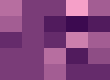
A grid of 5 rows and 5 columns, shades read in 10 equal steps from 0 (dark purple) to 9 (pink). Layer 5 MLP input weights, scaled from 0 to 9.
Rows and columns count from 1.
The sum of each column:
19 15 17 19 17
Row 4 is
3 3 6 1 4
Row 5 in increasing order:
2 2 3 3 5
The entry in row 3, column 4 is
7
